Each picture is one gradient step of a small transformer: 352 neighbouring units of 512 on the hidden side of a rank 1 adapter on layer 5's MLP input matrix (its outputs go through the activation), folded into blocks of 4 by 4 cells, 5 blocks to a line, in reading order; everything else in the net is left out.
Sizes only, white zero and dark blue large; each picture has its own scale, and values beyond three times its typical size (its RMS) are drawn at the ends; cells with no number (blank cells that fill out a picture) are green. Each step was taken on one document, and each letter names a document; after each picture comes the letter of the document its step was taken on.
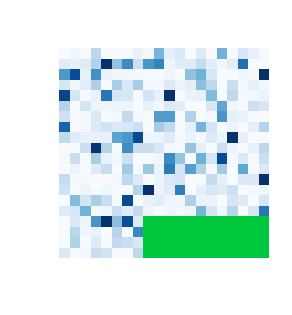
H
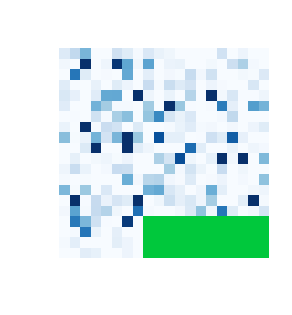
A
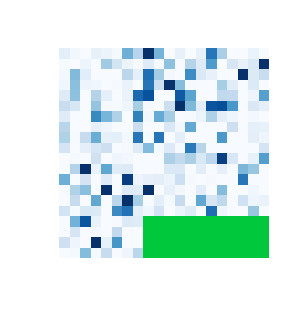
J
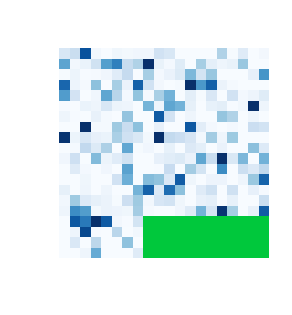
H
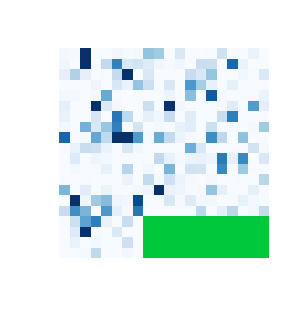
A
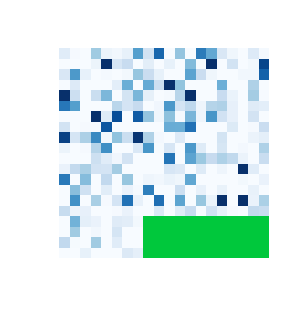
J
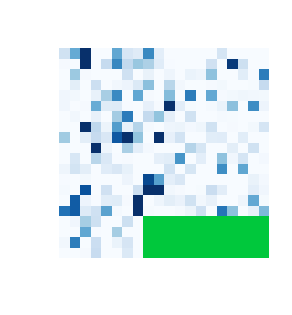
A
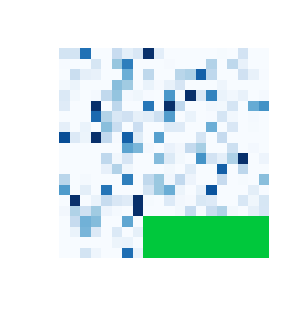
A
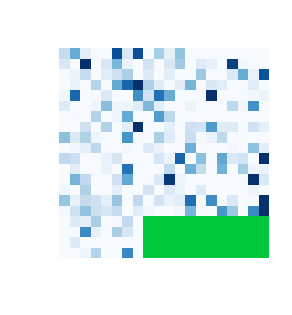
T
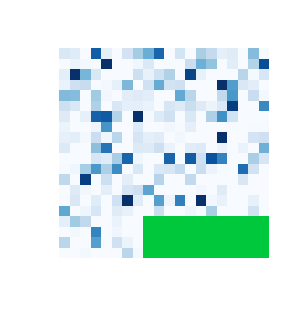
J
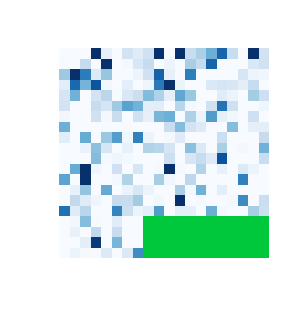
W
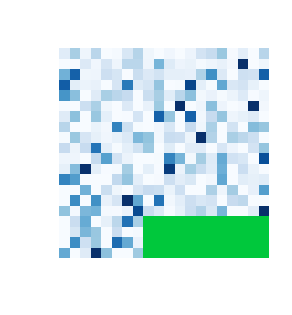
H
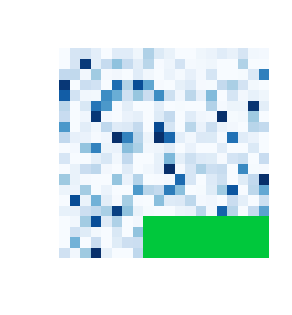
H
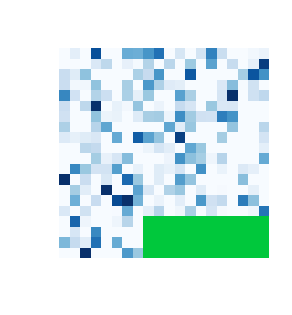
J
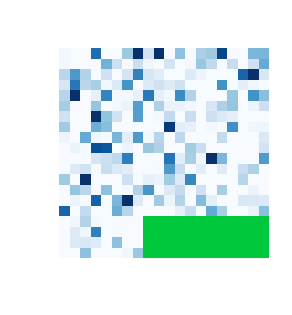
W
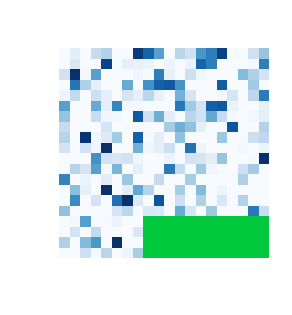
J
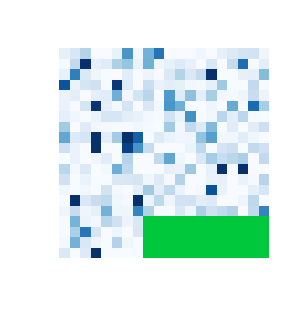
A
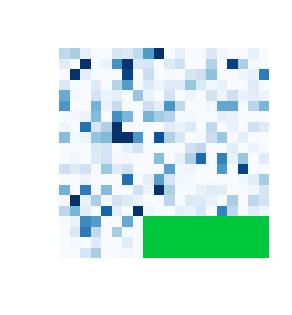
A
